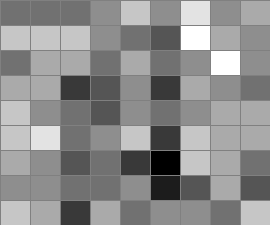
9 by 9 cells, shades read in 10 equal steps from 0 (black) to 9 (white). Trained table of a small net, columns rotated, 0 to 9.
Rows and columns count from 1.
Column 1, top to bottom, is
4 7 4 6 7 7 6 5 7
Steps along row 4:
same down up up down up down down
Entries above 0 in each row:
9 9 9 9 9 9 8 9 9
